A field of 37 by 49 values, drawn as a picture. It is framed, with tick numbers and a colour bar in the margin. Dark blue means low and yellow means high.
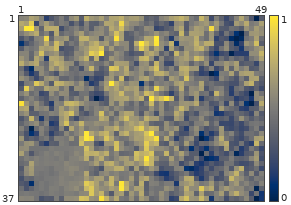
No row or column stands out. In the bottom left lies a patch that is calmer than the rest. The bottom left is the calmest part. There are no regular stripes.
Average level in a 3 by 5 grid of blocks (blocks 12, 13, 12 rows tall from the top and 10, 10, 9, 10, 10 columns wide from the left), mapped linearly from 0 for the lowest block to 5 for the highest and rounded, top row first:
3 4 4 3 1
2 3 5 2 0
2 5 4 1 1
